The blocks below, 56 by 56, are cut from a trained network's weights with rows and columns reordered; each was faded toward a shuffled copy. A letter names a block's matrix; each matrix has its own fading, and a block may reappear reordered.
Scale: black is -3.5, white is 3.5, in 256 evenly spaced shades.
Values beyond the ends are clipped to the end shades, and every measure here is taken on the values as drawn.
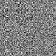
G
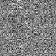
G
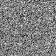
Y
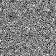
Y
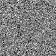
Y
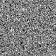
Y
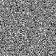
Y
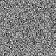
G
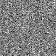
Y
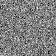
Y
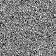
Y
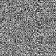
G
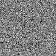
Y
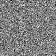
Y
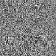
G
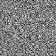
G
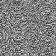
G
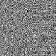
G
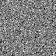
Y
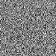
G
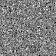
Y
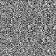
G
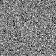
Y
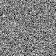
Y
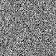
Y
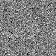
Y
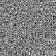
G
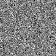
Y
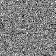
Y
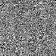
Y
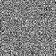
G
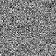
G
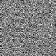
G
